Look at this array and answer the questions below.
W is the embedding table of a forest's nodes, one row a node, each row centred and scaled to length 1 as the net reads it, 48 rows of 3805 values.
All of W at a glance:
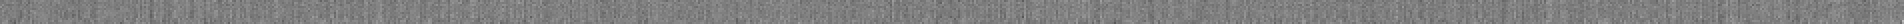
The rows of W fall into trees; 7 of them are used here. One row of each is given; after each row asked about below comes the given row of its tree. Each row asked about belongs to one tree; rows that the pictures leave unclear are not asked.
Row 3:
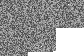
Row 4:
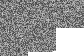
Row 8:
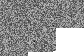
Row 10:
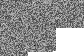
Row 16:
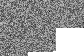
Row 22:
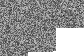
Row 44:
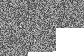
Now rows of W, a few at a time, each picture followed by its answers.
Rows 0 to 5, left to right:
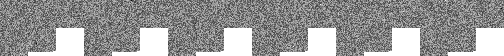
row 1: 8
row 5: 3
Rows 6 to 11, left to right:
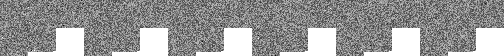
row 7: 8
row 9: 10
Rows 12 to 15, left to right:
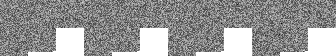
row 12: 4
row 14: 16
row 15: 22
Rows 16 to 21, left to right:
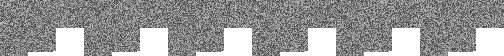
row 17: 3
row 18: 8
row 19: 10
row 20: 10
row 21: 8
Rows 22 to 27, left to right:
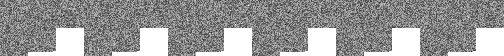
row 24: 3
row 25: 8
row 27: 22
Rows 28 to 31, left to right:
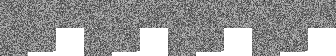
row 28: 3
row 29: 10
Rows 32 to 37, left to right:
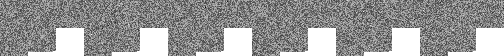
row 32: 8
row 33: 3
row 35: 8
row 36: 44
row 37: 10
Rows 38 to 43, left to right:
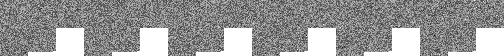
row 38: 22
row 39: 8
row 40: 10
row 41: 16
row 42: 44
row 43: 4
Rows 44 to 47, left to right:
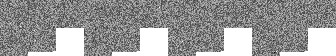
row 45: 44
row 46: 10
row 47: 10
